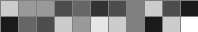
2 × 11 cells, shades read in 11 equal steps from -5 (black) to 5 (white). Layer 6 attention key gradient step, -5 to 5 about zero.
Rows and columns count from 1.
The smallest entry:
-4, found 3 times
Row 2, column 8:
0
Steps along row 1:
down same down up down up up up down down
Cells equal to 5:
1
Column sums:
-1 0 -1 1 0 1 1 0 -1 1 1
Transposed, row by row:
3 -4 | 1 -1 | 1 -2 | -2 3 | -1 1 | -3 4 | -2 3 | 0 0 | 3 -4 | -2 3 | -4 5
